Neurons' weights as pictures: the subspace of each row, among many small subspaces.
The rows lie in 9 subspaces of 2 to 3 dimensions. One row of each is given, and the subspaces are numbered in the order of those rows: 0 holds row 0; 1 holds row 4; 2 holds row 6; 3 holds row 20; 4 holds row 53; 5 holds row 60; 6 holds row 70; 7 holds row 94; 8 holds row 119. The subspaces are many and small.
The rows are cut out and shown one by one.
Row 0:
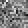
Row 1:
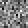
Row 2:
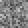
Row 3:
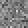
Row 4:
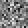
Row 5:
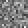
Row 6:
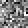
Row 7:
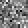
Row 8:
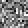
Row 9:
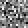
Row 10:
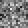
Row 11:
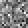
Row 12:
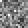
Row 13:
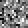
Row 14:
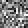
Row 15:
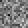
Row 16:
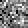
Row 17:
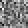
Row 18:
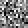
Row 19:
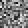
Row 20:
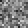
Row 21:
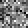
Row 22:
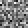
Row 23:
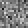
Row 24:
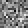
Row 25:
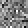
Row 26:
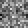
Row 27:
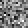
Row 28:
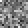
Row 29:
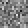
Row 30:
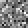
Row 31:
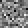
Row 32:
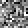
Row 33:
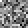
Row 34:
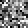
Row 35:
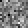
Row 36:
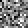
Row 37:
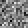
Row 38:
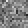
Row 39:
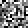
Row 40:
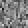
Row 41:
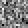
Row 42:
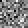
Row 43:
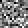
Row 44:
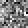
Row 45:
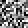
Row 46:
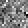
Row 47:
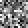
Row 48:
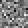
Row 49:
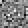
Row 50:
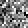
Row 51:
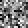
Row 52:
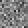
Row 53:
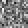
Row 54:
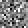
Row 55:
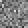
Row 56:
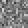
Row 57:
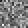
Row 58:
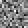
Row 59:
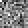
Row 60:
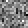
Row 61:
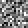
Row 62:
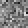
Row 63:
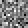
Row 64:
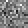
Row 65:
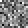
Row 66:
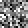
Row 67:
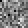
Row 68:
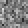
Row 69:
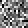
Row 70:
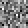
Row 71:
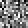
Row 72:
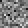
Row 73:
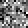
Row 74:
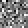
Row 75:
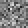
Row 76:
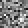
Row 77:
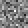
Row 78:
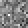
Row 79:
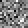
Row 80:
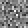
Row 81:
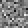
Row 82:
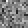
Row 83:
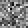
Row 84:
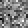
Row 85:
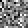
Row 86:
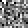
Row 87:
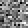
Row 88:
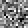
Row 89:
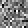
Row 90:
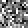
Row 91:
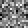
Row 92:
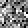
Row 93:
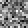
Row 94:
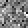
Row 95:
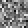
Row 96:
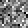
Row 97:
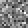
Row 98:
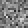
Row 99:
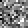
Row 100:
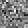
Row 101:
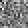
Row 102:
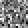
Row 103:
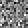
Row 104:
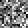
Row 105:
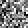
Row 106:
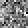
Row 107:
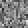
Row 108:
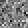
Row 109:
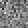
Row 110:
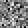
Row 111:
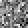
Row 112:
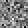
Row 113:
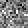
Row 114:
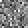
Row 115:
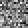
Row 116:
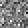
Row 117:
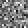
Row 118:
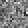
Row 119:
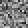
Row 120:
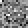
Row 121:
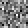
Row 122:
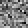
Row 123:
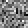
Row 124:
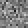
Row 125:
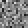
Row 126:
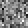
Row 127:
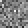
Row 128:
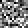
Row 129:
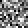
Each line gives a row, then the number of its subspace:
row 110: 1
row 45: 8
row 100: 0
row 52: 1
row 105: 7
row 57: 1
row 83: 1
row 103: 8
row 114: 1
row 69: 3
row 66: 1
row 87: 8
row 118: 2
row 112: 1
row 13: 4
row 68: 4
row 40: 6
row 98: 5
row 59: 4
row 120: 2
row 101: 0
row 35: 6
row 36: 0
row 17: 0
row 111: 8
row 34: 3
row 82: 4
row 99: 4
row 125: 4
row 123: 5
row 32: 2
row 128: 7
